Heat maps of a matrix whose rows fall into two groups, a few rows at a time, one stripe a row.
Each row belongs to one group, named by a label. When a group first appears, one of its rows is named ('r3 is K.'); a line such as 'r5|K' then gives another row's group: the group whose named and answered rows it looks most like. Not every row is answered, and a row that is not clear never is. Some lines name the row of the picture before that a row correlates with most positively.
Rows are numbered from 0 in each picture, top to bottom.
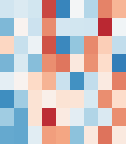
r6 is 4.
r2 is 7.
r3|7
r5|4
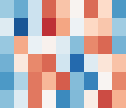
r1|7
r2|7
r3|4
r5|4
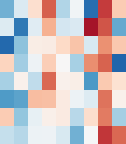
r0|4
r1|7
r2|4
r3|7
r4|4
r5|4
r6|7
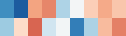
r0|4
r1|4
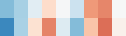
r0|7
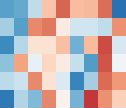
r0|7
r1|4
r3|4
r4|4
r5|7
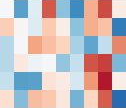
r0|7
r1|7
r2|4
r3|7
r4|7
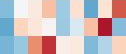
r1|7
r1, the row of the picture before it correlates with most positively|3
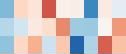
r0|4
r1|4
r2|4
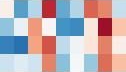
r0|7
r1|4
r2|4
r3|4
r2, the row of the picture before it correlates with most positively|0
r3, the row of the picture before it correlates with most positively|0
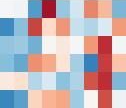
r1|4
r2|7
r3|4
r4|7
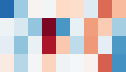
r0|4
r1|7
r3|7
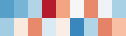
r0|7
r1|4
